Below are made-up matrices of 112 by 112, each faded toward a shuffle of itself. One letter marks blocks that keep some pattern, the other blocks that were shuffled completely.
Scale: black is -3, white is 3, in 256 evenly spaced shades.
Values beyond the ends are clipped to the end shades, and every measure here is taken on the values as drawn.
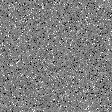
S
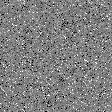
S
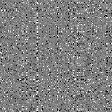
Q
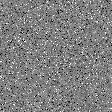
S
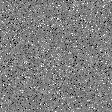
S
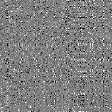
Q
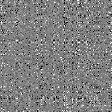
Q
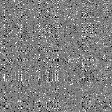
Q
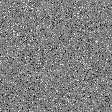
S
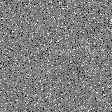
S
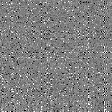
Q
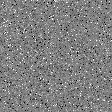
S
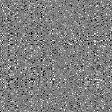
Q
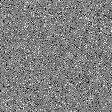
S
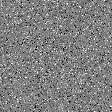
S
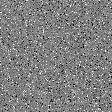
S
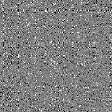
Q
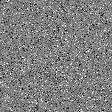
S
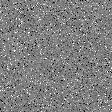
S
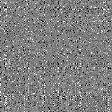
Q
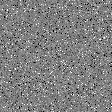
S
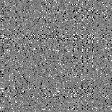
Q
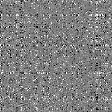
Q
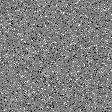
S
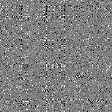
Q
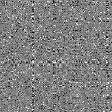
Q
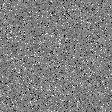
S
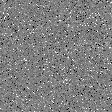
S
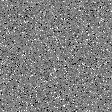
S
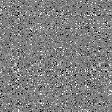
Q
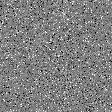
S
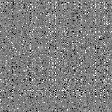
Q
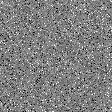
S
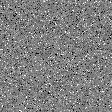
S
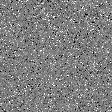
S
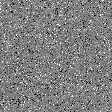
S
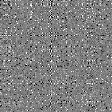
Q
